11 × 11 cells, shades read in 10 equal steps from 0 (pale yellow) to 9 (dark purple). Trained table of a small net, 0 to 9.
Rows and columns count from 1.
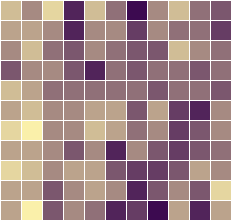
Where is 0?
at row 7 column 2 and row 11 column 2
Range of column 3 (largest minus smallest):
5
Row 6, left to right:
3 2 4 4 3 3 6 3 7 8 4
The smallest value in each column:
1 0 1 3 2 3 4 3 2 3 1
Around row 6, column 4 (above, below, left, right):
5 4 4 3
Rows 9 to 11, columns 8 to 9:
7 6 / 6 4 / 9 3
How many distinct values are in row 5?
4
